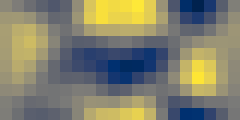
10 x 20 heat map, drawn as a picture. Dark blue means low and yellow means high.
Average level on the scale: 50%. Lone odd cells: none. Ninth with the highest average: top middle. Calmest part: bottom left.
